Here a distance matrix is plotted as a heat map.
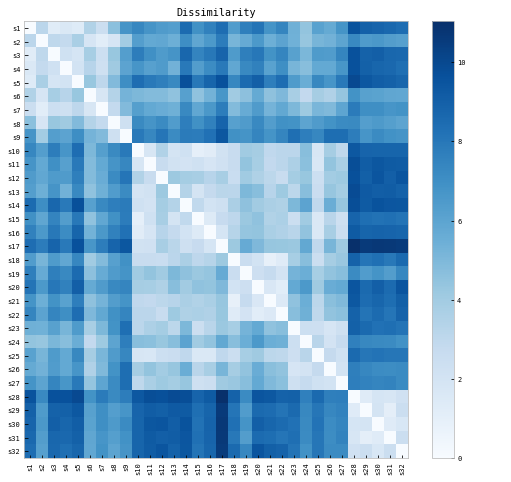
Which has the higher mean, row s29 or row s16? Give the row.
s29
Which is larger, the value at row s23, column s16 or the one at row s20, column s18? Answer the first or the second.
the first
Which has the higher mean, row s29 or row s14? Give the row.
s29
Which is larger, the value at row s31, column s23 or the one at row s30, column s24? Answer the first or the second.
the first
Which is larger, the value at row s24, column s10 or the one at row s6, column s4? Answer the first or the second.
the first
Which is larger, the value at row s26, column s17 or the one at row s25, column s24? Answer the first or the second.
the first
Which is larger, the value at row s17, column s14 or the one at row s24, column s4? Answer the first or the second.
the second
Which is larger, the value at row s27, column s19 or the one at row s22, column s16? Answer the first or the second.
the first
